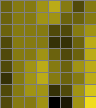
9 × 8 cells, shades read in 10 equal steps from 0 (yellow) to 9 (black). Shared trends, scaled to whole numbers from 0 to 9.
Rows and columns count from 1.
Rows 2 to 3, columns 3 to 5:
4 3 3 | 4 4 6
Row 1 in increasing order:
2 3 4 4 4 4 5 6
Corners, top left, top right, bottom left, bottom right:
5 4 6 0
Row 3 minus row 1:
0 0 0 1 4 2 -2 -1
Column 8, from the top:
4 4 3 2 2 2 2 1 0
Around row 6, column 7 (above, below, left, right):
5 4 5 2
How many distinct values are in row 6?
5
